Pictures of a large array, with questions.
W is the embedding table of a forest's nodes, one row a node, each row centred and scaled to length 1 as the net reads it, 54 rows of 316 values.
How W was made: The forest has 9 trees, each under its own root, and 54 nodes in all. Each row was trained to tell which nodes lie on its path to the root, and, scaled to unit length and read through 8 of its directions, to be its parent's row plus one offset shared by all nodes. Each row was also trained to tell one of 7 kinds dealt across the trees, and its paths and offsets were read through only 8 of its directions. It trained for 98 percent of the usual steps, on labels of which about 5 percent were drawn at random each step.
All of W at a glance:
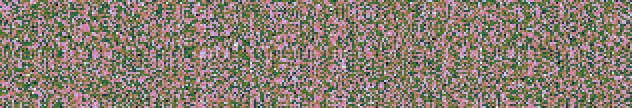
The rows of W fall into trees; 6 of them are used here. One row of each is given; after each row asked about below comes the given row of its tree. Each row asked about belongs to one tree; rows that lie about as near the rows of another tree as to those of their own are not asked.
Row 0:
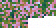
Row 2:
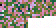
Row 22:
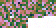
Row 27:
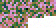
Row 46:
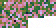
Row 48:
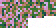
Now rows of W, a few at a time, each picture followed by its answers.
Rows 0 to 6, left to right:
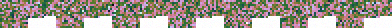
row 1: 2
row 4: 48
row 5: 27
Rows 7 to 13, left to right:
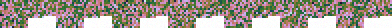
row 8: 27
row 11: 2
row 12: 27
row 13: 27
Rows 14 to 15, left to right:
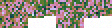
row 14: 2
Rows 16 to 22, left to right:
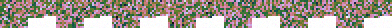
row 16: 0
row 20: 27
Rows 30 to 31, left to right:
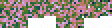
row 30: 46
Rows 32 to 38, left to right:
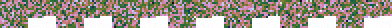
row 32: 22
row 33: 2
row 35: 27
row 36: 48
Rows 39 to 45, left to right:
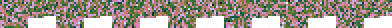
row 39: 2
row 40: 2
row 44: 0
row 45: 22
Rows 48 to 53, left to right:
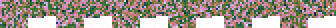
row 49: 2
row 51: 27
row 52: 2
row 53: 27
